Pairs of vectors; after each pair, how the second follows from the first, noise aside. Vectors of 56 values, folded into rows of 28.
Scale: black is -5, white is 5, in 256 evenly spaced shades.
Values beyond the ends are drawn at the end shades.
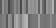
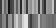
scaled up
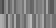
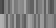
copied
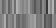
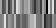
scaled up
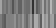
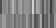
negated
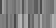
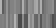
negated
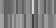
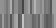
reversed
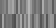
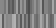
negated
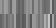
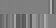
partly zeroed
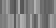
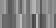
reversed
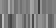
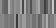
reversed
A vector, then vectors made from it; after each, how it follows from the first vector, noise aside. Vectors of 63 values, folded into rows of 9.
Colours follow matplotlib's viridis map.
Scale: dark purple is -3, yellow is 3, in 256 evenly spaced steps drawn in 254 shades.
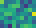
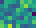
negated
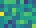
reversed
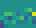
partly zeroed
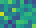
reversed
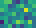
wrapped around
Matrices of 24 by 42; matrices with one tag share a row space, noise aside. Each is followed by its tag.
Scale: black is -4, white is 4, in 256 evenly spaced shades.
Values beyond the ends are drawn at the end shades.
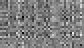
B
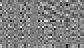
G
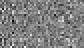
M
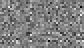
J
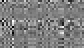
M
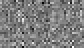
B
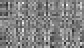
B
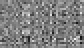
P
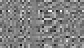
G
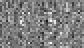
G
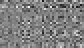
P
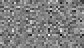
J
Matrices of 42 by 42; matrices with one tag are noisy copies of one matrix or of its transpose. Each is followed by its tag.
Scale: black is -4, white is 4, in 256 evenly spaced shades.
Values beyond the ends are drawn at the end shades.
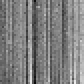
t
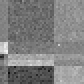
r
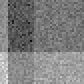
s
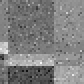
r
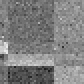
r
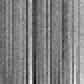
t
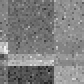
r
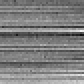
t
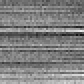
t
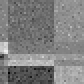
r
